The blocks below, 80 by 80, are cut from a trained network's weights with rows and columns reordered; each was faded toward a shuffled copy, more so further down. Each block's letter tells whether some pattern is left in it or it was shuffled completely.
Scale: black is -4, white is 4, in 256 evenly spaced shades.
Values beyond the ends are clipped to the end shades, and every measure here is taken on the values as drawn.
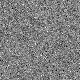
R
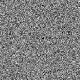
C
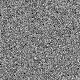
R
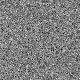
R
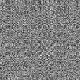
C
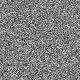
R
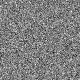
R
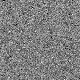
R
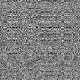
C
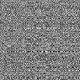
C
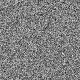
R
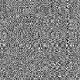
C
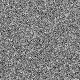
R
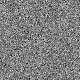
R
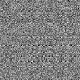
C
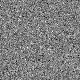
R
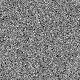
R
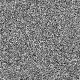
R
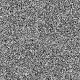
R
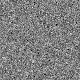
R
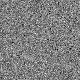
R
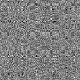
C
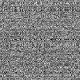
C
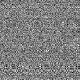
C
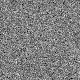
R
